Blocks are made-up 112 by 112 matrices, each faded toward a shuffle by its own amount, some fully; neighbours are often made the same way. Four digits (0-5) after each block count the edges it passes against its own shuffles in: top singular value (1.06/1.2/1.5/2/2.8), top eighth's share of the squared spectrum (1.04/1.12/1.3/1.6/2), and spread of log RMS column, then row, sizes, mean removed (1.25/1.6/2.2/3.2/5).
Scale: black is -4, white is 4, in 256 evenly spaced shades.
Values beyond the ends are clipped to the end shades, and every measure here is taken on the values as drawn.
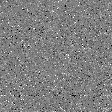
1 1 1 1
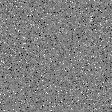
0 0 0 0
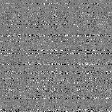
2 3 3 4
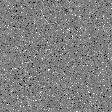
0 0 0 0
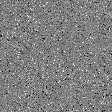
0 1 1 0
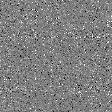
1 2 2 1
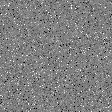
0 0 0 0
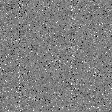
2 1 1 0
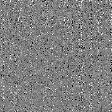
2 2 3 2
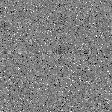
3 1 0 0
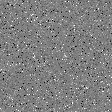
0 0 0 0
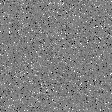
0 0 0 0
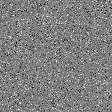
2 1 0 0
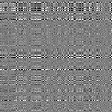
5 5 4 4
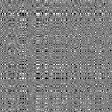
5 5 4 4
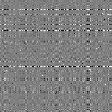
5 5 3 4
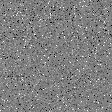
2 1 0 0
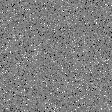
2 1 0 0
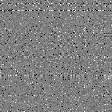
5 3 1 2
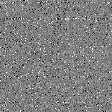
4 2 1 1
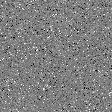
1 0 0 0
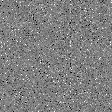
2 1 0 0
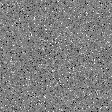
2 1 0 0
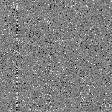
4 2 2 0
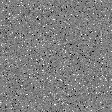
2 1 0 0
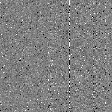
4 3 2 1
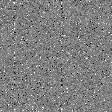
3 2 1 0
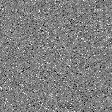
3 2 0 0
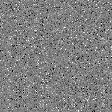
4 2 1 0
